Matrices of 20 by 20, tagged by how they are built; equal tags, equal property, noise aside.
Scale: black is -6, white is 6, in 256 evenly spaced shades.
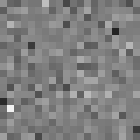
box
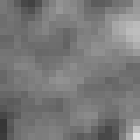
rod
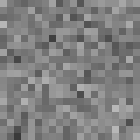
box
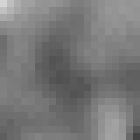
rod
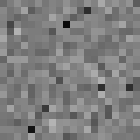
box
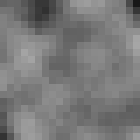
rod
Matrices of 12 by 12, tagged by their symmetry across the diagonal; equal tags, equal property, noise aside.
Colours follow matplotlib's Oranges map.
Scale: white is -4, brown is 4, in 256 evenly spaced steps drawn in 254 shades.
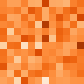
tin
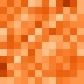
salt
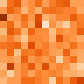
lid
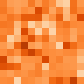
tin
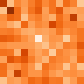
salt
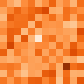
salt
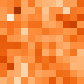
tin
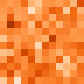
lid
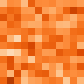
lid
